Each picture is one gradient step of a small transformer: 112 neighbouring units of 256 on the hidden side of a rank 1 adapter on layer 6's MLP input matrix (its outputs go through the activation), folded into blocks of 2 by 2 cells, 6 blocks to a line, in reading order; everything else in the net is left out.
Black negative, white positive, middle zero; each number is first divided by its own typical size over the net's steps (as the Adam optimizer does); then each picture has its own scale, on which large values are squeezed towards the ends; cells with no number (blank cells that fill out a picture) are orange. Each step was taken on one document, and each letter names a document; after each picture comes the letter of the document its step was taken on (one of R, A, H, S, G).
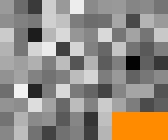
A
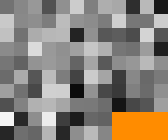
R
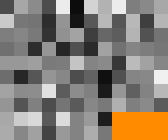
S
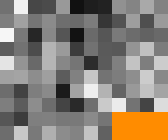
A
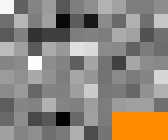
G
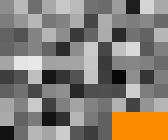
R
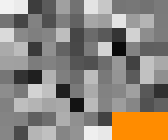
A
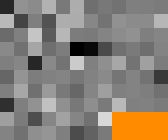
G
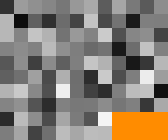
A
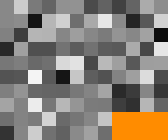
R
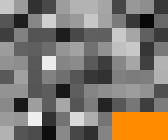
S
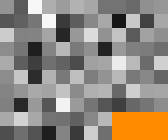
S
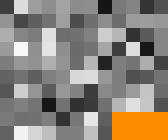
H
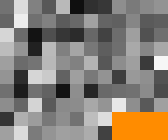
A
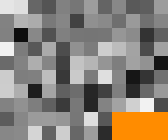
H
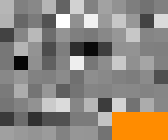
G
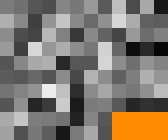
R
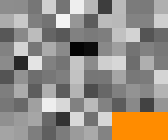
G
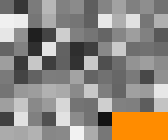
S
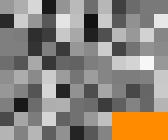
S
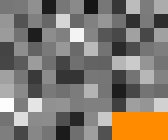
R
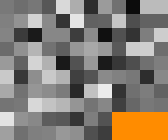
R
